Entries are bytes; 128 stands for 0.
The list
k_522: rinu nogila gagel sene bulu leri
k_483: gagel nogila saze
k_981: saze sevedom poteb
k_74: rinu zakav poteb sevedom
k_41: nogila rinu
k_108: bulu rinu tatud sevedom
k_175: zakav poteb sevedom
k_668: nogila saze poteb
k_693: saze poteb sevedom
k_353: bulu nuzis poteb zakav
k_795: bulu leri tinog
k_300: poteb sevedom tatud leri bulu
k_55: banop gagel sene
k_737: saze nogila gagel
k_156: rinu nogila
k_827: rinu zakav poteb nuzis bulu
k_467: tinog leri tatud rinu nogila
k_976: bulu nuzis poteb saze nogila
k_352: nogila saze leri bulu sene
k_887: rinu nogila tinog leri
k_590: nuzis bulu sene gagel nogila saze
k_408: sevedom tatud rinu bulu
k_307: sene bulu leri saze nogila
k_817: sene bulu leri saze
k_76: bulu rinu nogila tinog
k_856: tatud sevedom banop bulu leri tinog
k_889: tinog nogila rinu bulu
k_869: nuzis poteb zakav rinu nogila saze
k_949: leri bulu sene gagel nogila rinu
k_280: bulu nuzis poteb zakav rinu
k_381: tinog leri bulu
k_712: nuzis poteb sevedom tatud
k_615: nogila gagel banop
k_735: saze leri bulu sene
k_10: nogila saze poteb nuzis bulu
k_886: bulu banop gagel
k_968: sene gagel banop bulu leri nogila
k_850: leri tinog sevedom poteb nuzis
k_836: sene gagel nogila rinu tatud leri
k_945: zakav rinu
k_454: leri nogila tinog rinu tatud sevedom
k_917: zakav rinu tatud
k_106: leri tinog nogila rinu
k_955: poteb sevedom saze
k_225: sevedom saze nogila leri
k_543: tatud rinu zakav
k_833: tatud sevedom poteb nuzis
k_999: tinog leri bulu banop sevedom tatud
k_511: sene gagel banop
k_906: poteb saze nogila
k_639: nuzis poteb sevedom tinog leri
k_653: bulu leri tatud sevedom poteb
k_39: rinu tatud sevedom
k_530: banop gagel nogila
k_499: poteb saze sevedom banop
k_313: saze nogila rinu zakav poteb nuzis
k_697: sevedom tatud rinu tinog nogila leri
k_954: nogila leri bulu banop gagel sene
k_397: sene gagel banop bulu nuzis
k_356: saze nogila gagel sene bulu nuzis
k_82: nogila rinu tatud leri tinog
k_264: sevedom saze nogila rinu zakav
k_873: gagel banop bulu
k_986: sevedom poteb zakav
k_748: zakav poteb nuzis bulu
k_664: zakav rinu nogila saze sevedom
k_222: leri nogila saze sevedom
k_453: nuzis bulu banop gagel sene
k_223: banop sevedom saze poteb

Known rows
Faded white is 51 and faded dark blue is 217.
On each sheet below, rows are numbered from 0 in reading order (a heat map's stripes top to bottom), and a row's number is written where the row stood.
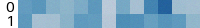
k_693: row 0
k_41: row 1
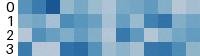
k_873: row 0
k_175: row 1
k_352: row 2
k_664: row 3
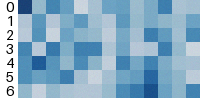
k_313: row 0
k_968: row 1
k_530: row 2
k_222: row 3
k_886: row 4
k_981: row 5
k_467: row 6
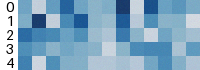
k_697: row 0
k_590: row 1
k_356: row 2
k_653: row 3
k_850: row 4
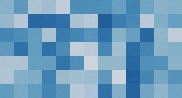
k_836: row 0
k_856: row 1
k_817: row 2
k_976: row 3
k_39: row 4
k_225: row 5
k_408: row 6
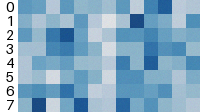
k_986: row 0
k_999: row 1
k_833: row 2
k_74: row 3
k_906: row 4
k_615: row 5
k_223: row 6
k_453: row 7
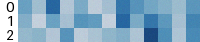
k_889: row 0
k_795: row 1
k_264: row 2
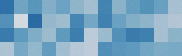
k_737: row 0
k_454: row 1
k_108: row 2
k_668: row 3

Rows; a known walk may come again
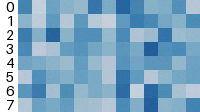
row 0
k_82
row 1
k_381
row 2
k_483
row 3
k_945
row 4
k_735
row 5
k_352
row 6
k_869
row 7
k_906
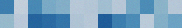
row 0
k_850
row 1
k_856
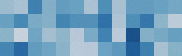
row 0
k_156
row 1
k_307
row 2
k_106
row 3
k_353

